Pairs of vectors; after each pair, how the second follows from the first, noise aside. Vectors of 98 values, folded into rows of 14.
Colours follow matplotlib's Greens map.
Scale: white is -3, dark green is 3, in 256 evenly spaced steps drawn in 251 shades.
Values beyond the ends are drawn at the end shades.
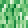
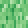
shrunk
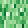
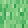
shrunk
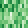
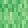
shrunk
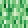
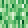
reversed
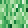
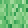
shrunk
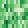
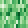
wrapped around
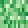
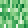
reversed
